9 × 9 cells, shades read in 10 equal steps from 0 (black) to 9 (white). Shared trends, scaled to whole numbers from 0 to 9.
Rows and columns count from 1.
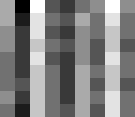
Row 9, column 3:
7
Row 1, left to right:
6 0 9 3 2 4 5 9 5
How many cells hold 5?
8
